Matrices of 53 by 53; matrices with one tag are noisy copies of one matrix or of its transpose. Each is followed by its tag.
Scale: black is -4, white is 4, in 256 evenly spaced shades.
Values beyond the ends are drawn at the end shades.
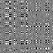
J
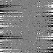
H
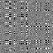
J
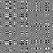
J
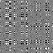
J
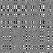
J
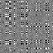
J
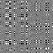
J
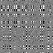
J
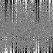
H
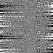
H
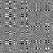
J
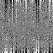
H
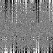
H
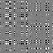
J
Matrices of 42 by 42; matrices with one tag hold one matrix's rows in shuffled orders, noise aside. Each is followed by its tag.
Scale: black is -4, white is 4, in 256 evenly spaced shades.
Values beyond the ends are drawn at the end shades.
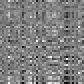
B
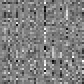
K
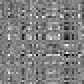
B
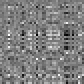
B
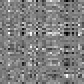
B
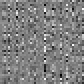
K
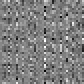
K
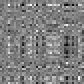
B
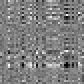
B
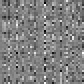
K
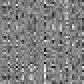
K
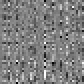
K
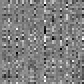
K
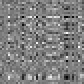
B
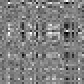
B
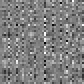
K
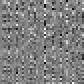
K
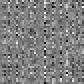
K
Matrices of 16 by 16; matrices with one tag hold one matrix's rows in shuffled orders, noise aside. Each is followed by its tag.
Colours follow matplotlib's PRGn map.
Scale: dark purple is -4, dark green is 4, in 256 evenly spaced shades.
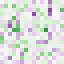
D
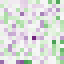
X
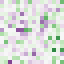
X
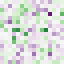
D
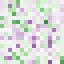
D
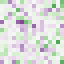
X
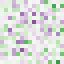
X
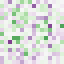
D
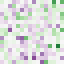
X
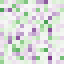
D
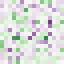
D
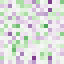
D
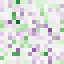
D
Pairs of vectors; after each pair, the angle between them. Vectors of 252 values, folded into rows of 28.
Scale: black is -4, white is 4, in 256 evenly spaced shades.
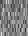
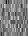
nearly opposite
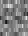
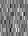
orthogonal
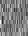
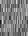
nearly opposite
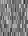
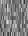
nearly parallel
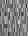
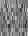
orthogonal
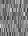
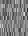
nearly parallel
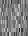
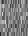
partly aligned
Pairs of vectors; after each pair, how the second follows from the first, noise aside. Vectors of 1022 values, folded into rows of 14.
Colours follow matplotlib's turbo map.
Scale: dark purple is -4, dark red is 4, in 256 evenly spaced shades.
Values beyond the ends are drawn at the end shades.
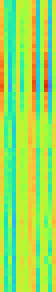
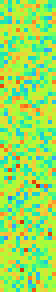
shuffled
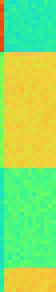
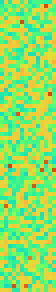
shuffled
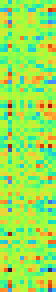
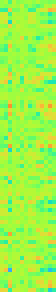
shrunk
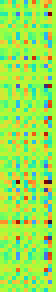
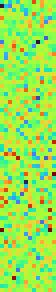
shuffled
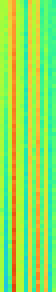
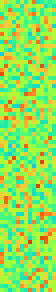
shuffled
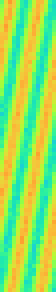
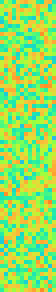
shuffled
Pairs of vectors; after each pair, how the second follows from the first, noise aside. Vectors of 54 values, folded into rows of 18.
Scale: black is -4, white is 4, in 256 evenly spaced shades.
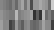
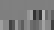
partly zeroed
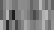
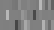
partly zeroed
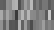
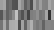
negated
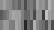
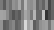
negated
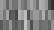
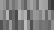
copied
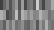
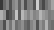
copied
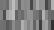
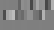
partly zeroed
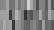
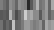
negated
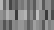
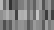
copied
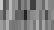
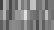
negated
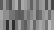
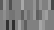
partly zeroed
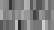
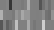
partly zeroed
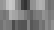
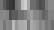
negated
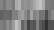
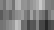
copied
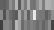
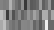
shuffled
